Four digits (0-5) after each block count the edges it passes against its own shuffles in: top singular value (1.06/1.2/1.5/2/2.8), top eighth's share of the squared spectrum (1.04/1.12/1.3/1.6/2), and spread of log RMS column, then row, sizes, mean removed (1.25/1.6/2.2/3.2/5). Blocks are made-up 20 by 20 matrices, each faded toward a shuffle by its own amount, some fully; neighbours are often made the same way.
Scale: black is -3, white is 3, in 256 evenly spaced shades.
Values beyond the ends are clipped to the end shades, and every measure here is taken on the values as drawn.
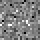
0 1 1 0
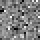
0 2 0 0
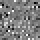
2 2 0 0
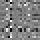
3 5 2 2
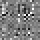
3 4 2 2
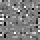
1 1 0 0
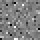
1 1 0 0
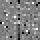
2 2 1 0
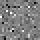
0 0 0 1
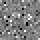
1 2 0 0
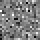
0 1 1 0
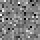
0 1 0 0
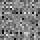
2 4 1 1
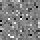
1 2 1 0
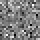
1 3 0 1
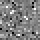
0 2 0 0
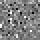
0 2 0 0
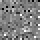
0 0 0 1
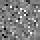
0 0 0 0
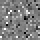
1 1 0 0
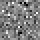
1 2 1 0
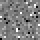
0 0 0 0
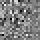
2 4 2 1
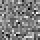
1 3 0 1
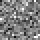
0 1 0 0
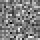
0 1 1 0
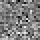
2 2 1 0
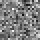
1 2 0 0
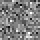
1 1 0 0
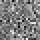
0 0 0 0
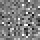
3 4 2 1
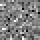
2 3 0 0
